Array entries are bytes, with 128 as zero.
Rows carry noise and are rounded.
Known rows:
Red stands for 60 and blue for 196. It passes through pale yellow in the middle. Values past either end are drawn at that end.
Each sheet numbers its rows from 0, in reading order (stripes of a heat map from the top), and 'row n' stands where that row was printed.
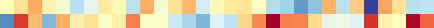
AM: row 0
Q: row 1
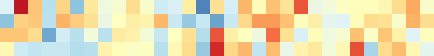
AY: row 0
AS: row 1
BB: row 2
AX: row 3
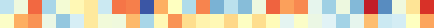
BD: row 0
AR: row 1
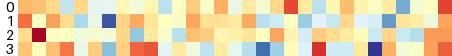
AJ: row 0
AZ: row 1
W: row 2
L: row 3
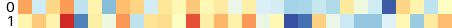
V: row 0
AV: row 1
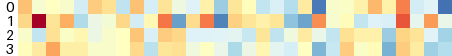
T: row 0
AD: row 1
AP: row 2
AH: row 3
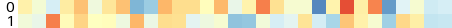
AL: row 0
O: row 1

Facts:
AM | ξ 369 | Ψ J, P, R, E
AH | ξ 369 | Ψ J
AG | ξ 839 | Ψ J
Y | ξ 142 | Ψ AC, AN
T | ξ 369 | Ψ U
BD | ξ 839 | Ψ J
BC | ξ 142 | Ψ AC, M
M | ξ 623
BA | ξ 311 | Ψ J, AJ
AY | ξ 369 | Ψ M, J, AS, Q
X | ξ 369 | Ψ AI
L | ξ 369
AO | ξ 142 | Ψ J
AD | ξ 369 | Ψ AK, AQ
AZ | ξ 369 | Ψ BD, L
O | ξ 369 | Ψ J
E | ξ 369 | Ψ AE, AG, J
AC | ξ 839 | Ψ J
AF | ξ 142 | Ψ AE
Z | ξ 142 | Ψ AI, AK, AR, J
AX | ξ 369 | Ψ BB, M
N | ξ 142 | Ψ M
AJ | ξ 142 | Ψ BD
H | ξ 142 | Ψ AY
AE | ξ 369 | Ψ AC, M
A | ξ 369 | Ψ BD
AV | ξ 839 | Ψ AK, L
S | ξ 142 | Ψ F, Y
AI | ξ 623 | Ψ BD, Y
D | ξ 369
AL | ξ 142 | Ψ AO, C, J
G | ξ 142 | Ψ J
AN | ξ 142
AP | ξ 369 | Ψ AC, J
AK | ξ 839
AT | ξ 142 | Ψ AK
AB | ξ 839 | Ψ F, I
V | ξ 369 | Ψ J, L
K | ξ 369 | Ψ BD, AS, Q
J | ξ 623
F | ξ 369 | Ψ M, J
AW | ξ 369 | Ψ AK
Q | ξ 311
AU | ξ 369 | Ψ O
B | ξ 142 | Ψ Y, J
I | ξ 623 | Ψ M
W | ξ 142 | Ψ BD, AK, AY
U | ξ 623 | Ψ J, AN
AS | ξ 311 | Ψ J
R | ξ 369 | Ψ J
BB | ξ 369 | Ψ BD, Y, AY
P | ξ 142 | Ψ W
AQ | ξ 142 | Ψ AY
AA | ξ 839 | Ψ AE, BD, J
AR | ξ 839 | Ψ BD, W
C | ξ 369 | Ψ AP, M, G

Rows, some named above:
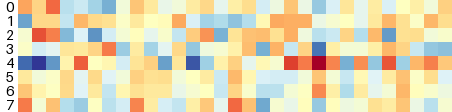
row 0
A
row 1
AS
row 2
K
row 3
U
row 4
M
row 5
D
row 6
D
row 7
X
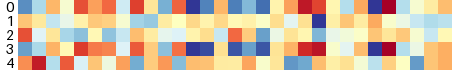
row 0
J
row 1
B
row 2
X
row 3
J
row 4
AT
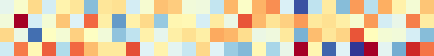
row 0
BA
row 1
AQ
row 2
S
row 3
AK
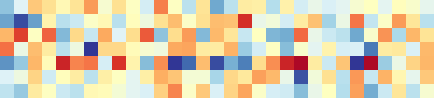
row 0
AG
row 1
AB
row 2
AW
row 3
AZ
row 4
J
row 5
BA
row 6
AA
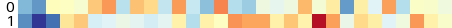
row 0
AC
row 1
I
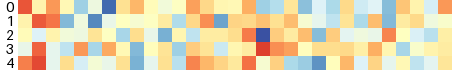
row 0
AZ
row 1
K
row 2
AI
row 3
H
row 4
Z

